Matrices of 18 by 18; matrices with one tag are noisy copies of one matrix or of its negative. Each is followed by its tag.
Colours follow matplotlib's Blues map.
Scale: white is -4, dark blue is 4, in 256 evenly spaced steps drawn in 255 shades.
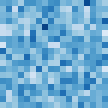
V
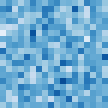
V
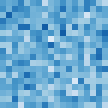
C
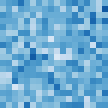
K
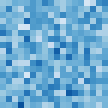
C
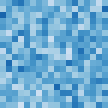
K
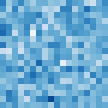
V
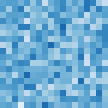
C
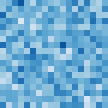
K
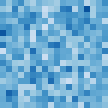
V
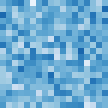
K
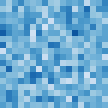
V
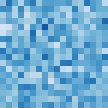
V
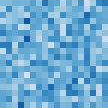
C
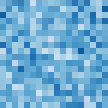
K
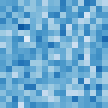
C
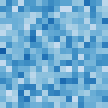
V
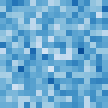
K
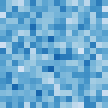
K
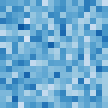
C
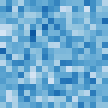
V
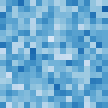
K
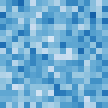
K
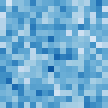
K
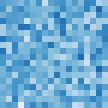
C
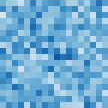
K
